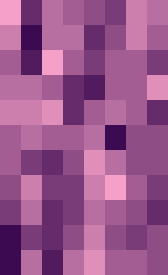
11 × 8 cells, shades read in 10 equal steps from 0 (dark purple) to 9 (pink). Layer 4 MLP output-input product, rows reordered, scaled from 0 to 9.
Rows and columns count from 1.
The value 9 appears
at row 1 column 1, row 3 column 3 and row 8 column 6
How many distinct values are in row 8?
5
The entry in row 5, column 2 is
7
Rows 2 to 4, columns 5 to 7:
2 4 7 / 3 5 5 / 1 5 5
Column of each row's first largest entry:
1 1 3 8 3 2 5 6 2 5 5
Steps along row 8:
up down same up up down down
